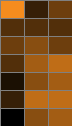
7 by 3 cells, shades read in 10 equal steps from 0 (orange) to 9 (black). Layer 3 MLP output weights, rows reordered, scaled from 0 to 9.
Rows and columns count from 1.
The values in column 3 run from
2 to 6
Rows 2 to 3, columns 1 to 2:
6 6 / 5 4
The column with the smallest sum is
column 3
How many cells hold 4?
3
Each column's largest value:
9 7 6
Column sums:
41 30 26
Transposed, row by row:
0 6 5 6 8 7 9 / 7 6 4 3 4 2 4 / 5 6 5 2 3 2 3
